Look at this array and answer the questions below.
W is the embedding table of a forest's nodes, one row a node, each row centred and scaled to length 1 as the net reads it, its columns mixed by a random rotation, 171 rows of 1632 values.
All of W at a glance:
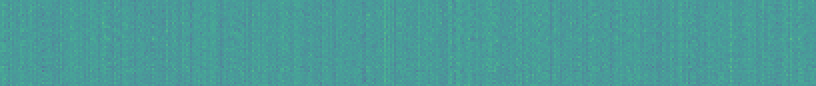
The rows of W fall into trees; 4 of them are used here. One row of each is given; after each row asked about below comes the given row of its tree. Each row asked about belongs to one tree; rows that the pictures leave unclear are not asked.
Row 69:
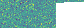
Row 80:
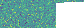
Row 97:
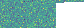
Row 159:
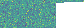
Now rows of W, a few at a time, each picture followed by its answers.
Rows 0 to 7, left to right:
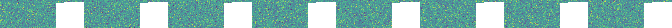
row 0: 80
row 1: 97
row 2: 159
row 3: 69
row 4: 80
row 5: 80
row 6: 159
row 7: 69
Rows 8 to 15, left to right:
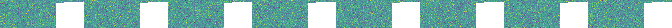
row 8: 159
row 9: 69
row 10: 80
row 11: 159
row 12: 80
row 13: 69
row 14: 80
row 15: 69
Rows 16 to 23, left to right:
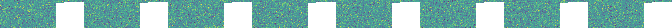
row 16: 80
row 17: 159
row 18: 80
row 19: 97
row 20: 159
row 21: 97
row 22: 97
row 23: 69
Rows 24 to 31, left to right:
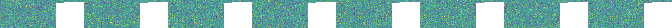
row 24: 69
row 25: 159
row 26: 159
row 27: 69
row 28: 159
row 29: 159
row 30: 80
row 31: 159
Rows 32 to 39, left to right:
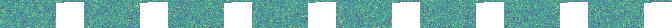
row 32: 80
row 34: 97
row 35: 80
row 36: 80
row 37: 159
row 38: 159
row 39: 97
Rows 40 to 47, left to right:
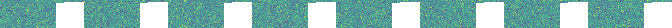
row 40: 80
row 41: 97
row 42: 69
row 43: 69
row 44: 159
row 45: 97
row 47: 97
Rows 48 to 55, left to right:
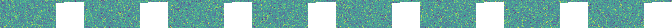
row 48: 159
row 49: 80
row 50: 97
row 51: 159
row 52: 159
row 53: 80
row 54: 80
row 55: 80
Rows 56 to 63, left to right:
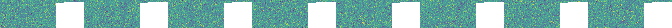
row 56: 159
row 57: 69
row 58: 69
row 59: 97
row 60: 159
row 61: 69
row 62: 69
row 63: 69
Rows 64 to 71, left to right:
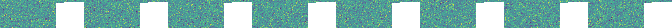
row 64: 159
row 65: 97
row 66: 159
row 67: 80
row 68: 159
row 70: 80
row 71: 159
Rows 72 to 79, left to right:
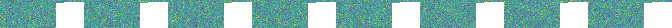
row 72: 97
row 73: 80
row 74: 80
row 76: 159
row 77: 80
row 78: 80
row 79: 80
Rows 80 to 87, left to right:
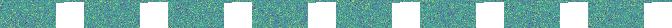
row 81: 69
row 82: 97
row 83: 80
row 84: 69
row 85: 159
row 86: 80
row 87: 159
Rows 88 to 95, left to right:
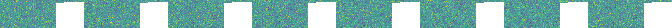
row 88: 69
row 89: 159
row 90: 159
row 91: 69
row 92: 80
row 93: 69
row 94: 80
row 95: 159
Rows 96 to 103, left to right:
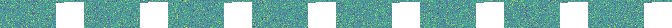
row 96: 159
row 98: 69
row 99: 159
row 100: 159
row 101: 159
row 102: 69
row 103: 159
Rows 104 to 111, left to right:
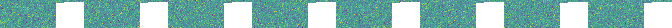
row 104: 80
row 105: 80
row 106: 159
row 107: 97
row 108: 80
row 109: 69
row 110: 159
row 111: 159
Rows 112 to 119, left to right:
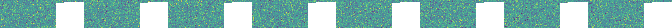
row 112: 80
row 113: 69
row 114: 69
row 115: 80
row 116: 97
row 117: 97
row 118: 159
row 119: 159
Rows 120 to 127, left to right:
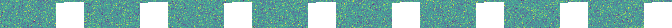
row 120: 69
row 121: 159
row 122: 159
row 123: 97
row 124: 69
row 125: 69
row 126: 80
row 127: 80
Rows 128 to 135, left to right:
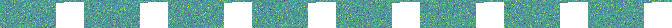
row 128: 97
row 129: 80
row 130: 80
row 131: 97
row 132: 159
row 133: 159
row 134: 159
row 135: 159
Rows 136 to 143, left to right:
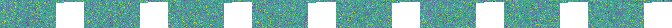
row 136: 80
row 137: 80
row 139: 80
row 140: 159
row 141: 80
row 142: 159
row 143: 159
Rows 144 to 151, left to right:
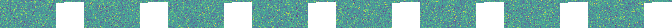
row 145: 69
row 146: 80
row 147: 80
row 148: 80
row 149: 69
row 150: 159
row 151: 69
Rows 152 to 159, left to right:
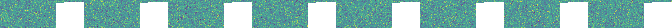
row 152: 80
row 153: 69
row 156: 80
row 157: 69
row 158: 69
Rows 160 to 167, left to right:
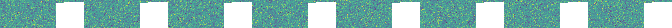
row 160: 159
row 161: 80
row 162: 159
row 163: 80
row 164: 69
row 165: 80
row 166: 69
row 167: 69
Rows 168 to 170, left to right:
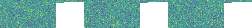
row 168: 80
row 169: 97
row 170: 159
